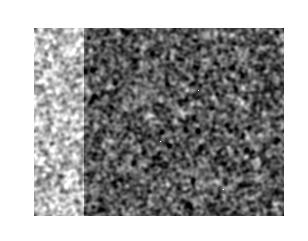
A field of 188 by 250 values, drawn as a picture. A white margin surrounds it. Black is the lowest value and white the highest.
Seam: vertical, 20% of the way across, the left part higher. Stripes: none. Lone odd cells: 3, each higher than its neighbours.
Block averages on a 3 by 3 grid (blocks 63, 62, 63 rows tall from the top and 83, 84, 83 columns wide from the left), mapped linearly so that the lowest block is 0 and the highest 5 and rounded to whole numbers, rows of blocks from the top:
500 / 500 / 500
